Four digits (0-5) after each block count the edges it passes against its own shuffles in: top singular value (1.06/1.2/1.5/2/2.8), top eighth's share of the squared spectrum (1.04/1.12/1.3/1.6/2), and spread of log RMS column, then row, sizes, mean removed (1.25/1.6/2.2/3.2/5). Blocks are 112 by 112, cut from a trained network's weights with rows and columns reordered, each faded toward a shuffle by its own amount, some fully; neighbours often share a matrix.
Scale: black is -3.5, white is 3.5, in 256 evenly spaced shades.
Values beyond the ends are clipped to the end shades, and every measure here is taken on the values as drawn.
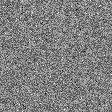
0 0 0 0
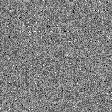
3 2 0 1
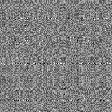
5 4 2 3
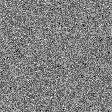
0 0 0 0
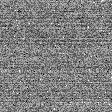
3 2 0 1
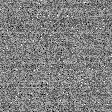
2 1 0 0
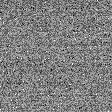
2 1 0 0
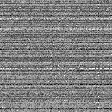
5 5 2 4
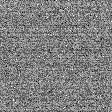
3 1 0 0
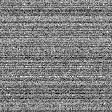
5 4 1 3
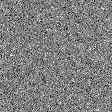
0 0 0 0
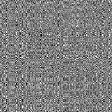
4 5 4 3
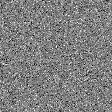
2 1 0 0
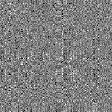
4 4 3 2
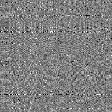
4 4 1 3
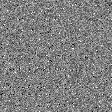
3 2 0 1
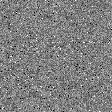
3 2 0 1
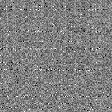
4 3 0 3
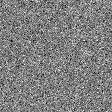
2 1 0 0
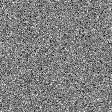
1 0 0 0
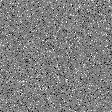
0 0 0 0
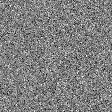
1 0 0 0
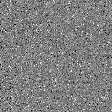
2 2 1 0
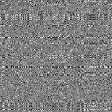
5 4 1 4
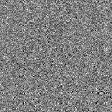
4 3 2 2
